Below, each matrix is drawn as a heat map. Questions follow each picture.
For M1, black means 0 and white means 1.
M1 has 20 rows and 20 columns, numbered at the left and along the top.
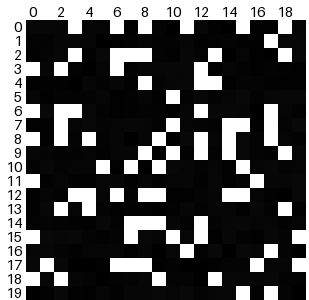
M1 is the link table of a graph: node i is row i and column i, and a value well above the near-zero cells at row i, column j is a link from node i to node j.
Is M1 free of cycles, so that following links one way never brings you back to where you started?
no
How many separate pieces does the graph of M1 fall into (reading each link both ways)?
1
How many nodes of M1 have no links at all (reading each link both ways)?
0
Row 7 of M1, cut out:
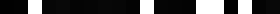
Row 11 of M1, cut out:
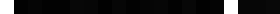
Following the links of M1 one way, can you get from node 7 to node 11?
yes
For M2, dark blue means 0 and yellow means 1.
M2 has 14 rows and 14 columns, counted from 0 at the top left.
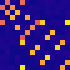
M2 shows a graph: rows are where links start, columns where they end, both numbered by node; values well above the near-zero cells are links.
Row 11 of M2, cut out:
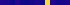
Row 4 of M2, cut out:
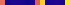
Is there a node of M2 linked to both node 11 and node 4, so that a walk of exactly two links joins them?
no
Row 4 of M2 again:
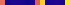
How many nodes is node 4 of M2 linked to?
4
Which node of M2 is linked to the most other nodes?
node 4
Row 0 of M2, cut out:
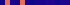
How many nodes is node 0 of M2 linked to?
2
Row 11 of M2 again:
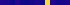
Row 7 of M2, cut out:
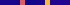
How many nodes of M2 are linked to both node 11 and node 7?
1
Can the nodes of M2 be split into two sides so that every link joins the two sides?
yes
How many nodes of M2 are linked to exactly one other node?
2
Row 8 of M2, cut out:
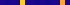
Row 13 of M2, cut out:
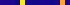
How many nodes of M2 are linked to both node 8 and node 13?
2
